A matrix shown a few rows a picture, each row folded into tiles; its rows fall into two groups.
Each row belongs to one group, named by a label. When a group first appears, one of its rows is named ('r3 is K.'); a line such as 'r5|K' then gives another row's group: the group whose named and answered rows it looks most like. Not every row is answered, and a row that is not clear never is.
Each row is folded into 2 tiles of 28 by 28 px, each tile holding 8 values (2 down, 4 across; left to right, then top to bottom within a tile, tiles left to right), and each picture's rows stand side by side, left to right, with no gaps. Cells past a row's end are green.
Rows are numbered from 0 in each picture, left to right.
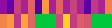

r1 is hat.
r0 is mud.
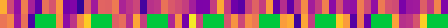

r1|mud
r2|hat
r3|hat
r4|mud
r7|mud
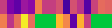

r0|mud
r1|hat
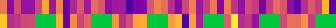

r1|mud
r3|hat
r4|hat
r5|mud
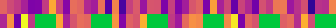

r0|hat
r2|mud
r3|mud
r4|hat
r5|hat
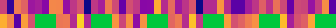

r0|hat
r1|hat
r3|hat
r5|mud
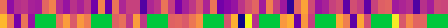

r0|hat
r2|hat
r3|mud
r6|hat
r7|mud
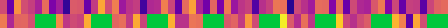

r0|mud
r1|mud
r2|hat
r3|mud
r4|hat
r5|mud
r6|mud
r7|hat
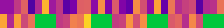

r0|mud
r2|mud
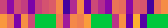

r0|hat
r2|hat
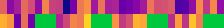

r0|hat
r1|mud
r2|mud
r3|mud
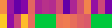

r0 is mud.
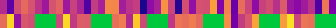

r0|hat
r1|hat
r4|mud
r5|mud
